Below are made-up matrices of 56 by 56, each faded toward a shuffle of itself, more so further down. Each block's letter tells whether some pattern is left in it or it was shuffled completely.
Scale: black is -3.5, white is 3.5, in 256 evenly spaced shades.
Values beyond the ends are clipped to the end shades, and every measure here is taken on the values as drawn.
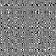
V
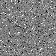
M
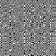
V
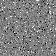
M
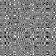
V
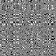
V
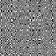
V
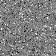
M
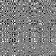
V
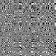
V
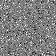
M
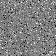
M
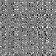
V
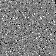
M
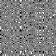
V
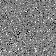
M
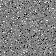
M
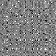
V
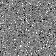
M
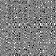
V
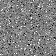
M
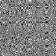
V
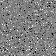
M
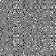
V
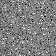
M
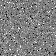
M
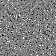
M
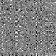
V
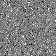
M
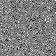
M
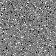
M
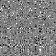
V
